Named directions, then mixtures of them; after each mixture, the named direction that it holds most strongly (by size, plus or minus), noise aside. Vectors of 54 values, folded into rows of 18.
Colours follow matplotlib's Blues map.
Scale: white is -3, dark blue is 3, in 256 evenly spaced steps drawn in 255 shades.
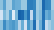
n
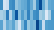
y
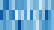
y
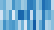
n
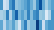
y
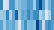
y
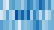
y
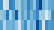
y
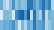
n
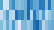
y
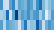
y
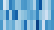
y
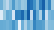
n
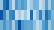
y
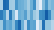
y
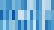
n
